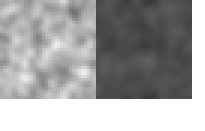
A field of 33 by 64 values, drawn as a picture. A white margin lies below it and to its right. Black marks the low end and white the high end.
It is made of 1 by 2 panels. Panel 1,1: high, blotchy. Panel 1,2: low, blotchy, faint in contrast.
